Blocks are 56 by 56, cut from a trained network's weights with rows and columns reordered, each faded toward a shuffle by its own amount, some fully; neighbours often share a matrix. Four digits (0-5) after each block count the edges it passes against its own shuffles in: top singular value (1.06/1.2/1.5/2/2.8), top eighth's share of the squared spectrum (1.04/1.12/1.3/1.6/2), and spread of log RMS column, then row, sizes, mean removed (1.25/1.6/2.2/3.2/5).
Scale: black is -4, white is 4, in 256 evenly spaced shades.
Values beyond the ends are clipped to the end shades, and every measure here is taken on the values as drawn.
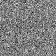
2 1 0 0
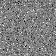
0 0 0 0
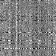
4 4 1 3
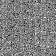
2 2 0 0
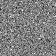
0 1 0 0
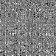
3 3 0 3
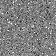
1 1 0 0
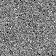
0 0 0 0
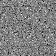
0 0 0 0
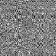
3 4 2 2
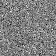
0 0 0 0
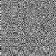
3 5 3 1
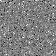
0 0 0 0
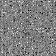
2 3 0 2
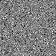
1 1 0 0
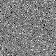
0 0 0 0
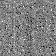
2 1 0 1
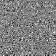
3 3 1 2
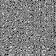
3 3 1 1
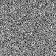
1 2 0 0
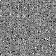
1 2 0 1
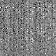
3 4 1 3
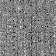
3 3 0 2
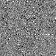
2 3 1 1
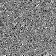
2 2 0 1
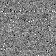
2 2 0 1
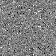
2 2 0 1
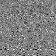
3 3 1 2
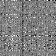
3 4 1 3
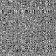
3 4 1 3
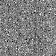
2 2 0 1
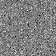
0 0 0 0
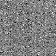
3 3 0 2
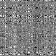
3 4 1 3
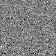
2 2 0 1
